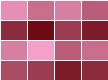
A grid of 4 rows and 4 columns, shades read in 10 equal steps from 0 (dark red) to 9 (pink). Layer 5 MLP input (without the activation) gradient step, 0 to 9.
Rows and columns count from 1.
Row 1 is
8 6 7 5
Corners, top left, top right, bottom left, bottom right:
8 5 4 2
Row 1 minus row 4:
4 3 6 3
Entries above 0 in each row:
4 3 4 4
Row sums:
26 6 27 10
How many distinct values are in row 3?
4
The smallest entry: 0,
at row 2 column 2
